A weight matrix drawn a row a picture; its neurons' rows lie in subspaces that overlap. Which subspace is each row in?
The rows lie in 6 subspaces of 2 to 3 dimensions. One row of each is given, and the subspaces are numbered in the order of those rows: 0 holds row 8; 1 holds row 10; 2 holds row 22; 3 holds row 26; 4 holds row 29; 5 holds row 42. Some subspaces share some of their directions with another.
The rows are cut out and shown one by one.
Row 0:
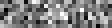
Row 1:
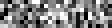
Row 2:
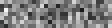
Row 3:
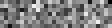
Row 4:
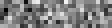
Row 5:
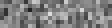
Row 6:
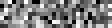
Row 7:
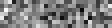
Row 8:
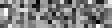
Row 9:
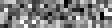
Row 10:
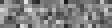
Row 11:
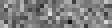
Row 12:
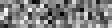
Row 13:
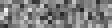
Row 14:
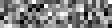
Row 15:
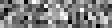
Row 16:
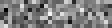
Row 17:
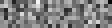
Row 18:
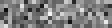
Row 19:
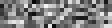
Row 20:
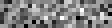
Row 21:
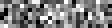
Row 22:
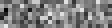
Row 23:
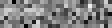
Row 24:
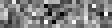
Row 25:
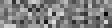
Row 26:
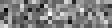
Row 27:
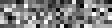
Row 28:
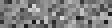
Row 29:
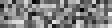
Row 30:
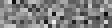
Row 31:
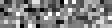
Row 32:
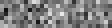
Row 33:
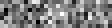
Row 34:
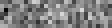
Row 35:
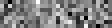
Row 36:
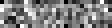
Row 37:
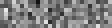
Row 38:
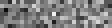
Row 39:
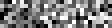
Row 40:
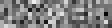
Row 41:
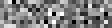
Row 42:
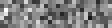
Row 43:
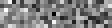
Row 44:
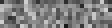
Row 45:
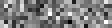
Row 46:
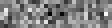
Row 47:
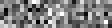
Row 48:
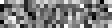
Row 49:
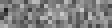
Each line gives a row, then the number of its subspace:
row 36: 1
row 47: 5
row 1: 3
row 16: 3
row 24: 4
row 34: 2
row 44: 1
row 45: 3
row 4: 1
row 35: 3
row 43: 0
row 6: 4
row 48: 1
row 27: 1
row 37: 0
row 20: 5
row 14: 0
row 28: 5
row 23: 5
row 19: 4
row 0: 2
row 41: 4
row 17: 0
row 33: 5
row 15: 2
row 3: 0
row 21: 2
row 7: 0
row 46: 4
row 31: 1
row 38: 0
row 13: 2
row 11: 3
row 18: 3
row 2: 1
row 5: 1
